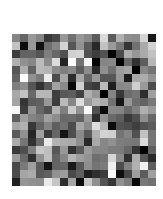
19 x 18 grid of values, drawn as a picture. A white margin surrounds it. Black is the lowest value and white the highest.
No row or column stands out. The halves do not mirror each other. There is no overall slope. No regular stripes run through it.
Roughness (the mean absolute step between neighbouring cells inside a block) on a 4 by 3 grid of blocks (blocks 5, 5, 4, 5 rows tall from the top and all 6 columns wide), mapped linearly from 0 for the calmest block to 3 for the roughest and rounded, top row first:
1 2 2 / 2 3 1 / 1 1 0 / 1 1 2
